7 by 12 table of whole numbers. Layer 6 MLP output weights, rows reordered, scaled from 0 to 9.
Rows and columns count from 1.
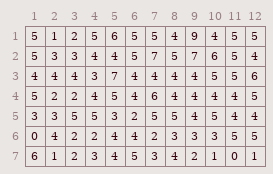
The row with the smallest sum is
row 7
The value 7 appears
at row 2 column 7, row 2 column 9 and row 3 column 5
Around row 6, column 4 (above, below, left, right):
5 3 2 4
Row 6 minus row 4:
-5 2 0 -2 -1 0 -4 -1 -1 -1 1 0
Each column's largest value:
6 4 5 5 7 5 7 5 9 6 5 6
